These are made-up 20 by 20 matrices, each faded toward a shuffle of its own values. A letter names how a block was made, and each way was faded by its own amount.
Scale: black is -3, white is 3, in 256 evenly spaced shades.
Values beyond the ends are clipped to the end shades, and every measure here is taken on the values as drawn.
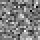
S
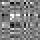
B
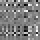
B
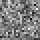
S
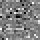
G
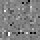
G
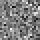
S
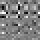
B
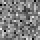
S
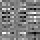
B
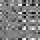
B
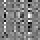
B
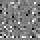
G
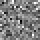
S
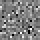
G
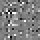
G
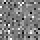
G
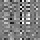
B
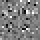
G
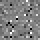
G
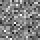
S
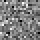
S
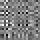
B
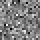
S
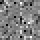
G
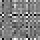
B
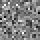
S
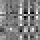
B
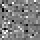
G
